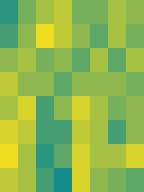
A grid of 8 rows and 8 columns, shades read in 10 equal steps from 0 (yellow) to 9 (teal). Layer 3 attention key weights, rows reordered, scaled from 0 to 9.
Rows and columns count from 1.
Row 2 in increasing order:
0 2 3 4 4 5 6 7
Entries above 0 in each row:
8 7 8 8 8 8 7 8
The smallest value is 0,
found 2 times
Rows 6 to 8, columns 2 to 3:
2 7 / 3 8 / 3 7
